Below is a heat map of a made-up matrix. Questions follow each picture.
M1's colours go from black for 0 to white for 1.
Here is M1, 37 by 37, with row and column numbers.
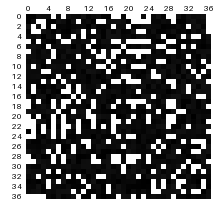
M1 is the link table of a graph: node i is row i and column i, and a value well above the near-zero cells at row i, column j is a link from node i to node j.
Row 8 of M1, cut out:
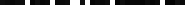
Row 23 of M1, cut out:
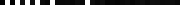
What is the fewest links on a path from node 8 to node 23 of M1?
2
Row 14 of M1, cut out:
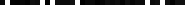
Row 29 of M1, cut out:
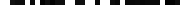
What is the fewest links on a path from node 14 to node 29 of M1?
1
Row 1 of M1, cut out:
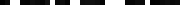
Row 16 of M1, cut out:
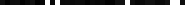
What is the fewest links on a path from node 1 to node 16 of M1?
3
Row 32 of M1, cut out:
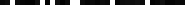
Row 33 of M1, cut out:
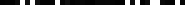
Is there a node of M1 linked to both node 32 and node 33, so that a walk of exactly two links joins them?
no
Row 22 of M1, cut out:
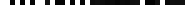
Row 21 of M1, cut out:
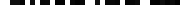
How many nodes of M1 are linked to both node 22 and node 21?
8
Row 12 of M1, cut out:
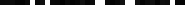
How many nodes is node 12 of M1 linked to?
7
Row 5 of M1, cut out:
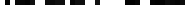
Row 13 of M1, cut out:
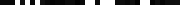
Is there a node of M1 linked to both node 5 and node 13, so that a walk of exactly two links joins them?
yes
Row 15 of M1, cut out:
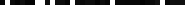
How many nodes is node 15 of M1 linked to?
7
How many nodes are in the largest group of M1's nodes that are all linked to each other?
7
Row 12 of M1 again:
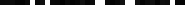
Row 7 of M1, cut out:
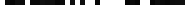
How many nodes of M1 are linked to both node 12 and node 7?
1
